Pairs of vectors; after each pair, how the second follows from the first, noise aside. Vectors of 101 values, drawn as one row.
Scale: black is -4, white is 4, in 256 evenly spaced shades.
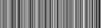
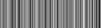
copied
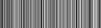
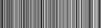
copied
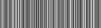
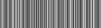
copied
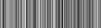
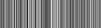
shuffled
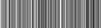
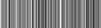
copied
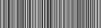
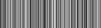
shuffled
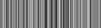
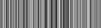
copied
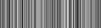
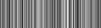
copied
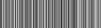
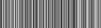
copied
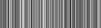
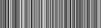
copied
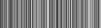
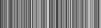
copied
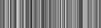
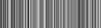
shuffled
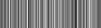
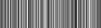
copied
